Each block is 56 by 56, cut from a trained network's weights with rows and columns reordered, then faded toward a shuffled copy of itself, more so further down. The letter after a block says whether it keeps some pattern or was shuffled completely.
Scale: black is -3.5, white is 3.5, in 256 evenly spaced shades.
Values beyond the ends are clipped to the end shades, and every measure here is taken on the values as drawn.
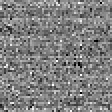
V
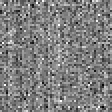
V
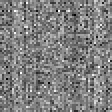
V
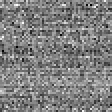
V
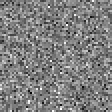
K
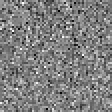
K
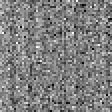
V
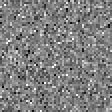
K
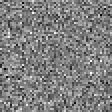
V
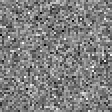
K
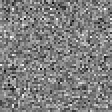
V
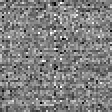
V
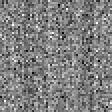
V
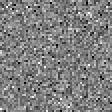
K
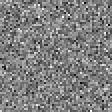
K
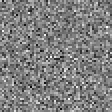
V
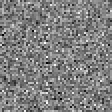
V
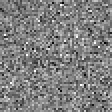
K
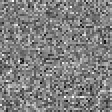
V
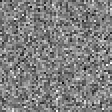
K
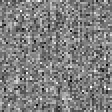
V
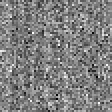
V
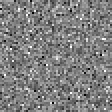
K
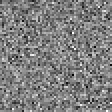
K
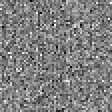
V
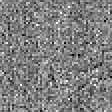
V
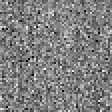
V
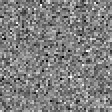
V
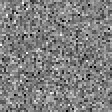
K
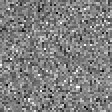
K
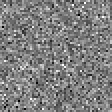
K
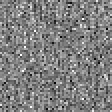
V
